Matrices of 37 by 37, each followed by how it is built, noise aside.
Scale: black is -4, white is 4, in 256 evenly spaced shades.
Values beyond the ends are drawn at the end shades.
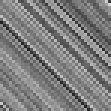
Toeplitz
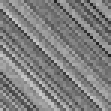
Toeplitz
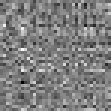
low rank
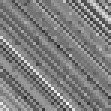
Toeplitz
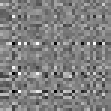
low rank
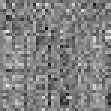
low rank
